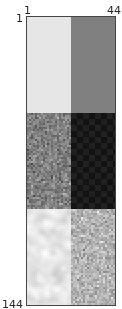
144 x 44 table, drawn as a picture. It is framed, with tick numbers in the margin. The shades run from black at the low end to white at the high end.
The table splits into 3 rows of 2 panels. Panel 1,1: very high, flat. Panel 1,2: middling, flat. Panel 2,1: middling, fine-grained. Panel 2,2: very low, checkered, faint in contrast. Panel 3,1: very high, blotchy, faint in contrast. Panel 3,2: high, fine-grained.
